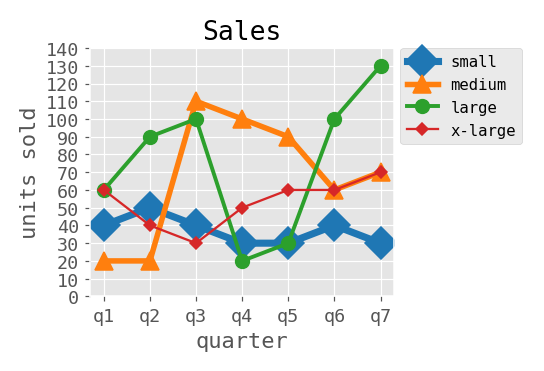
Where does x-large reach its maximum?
q7
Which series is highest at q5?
medium
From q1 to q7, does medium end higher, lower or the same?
higher
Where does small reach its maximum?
q2
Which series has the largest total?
large
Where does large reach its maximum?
q7
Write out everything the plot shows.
Title: Sales
x-axis: quarter, ticks q1 q2 q3 q4 q5 q6 q7
y-axis: units sold, ticks 0 10 20 30 40 50 60 70 80 90 100 110 120 130 140
Legend: small, medium, large, x-large
Values:
small: 40 50 40 30 30 40 30
medium: 20 20 110 100 90 60 70
large: 60 90 100 20 30 100 130
x-large: 60 40 30 50 60 60 70
